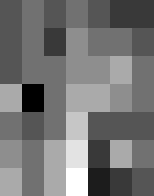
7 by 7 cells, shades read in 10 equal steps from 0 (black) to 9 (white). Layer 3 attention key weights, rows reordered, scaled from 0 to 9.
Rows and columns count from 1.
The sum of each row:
21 25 31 31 27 35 31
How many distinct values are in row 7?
6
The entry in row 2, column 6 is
4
